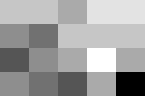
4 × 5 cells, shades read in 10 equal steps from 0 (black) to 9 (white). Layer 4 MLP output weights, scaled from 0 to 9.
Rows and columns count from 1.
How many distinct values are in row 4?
5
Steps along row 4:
down down up down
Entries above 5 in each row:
5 3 3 1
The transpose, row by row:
7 5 3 5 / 7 4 5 4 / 6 7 6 3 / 8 7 9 6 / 8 7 6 0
